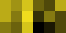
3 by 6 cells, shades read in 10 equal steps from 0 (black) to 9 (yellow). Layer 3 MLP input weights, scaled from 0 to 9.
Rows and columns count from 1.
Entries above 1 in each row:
6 6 4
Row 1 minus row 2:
0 1 -1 2 -2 4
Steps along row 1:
down up down down up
